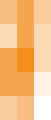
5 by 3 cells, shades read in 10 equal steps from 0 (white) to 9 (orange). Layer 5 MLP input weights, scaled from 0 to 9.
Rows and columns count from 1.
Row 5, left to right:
4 5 0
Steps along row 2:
up down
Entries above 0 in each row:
3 3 3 3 2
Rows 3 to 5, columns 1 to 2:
7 9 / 7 7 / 4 5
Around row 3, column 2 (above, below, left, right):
7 7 7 3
